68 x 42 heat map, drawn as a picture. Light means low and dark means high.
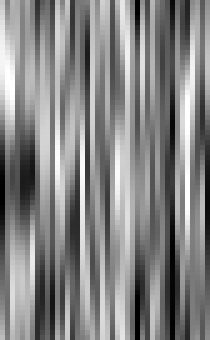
On average the colour sits 50% of the way up the scale. The ninth with the lowest average is the top left. The grain runs up and down.
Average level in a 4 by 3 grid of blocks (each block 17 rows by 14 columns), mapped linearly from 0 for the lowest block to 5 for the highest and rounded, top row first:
0 2 3 | 1 1 3 | 4 2 3 | 3 2 5
